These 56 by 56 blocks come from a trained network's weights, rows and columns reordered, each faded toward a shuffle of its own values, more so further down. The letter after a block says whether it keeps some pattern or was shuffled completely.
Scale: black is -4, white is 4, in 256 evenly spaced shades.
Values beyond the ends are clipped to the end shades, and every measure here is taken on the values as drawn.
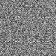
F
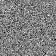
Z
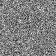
Z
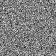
Z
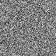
Z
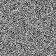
Z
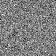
Z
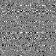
F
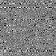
F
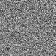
F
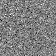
Z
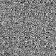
F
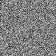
F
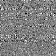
F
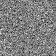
Z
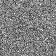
Z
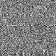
F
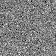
Z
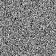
Z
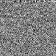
F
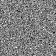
Z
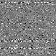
F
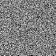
F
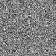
F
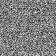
F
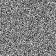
Z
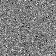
Z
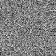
F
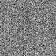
F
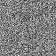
F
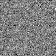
F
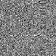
F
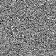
F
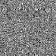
F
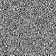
F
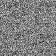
F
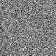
F
